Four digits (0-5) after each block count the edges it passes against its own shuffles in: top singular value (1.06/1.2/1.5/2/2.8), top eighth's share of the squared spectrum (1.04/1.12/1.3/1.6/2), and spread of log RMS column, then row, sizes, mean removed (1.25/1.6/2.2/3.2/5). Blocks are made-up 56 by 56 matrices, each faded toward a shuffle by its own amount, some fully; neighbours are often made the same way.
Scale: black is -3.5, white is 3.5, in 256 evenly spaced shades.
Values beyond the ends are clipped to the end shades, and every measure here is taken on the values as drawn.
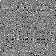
3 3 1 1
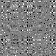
4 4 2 2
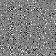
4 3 2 1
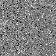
1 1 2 0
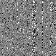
2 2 3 0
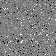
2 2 0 1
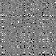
4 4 2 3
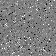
0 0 0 0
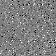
2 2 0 1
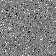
0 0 0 0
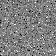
2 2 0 0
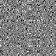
4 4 2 2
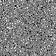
3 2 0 0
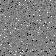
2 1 0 0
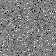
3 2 0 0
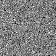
0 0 0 0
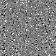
2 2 2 0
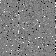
2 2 1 0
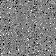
1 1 1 0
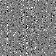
1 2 3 0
